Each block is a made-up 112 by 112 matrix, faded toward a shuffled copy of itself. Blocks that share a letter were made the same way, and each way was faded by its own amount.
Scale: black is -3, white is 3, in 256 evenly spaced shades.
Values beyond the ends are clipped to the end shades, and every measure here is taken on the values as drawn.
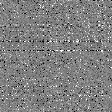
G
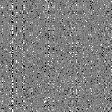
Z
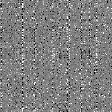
Z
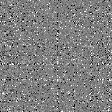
G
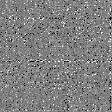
G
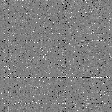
G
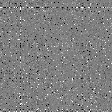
G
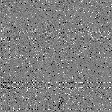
G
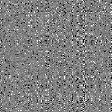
Z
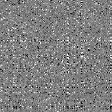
G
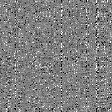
Z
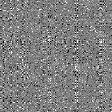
Z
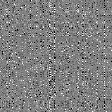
Z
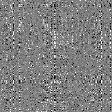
Z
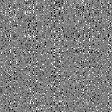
Z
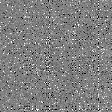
G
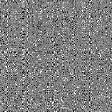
Z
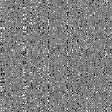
Z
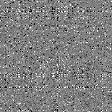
G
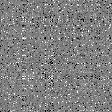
G
